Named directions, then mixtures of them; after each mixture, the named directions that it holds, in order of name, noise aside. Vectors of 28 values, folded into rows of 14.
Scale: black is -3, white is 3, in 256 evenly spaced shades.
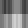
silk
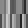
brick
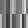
brick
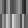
brick, silk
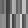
brick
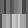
brick, silk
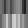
brick, silk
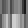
brick, silk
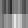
silk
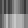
silk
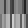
brick, silk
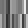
brick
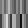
brick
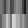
brick, silk
